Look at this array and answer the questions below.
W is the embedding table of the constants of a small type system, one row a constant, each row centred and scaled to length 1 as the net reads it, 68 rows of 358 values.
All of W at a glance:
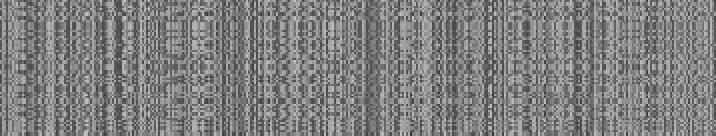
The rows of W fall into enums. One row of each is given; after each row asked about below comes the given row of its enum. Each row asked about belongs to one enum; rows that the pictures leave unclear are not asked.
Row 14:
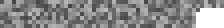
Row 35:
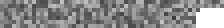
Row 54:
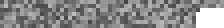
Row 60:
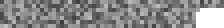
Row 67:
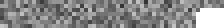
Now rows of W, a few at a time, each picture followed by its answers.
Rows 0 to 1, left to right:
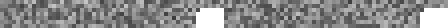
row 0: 35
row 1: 54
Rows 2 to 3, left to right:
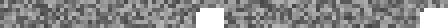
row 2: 54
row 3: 14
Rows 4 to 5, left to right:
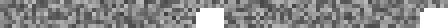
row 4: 35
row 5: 14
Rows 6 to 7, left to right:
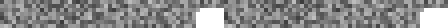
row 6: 60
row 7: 60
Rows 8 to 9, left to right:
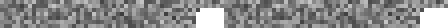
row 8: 35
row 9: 35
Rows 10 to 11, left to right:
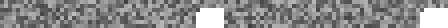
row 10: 54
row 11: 14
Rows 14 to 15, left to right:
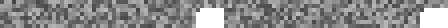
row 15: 54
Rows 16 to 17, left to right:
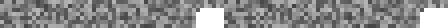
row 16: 14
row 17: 14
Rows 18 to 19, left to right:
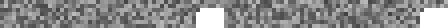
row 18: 54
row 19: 35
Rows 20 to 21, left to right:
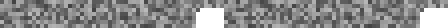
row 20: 14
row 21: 14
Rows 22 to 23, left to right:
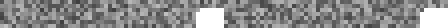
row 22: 60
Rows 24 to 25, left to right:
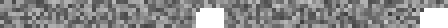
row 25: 35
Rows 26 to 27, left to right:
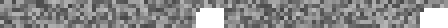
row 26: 14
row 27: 54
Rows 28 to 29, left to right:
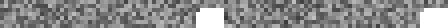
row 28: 54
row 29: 60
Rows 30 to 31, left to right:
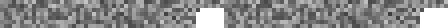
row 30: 35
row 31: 35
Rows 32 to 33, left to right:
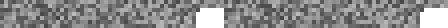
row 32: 54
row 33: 54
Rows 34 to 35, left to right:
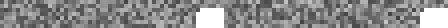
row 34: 54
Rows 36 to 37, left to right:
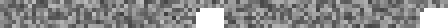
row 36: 35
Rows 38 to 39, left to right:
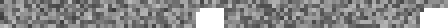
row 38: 60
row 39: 54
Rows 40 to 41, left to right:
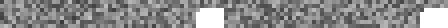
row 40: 60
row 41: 54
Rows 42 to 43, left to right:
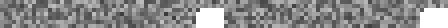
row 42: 35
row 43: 14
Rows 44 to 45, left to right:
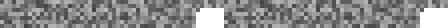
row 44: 14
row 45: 14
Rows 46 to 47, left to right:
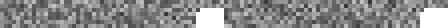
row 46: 35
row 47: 67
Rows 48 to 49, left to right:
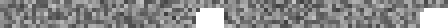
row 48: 35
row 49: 60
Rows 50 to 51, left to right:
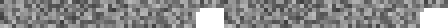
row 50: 60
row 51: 60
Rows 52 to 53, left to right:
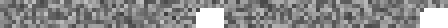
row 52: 35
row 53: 14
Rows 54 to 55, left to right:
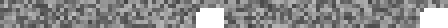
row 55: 14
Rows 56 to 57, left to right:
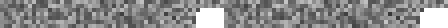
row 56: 35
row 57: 35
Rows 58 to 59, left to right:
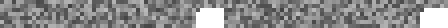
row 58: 14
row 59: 54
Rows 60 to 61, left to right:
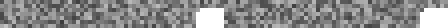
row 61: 14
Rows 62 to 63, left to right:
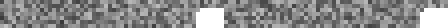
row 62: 60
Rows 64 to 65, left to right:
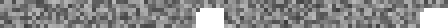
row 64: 14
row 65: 60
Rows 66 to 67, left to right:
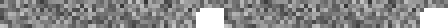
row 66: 67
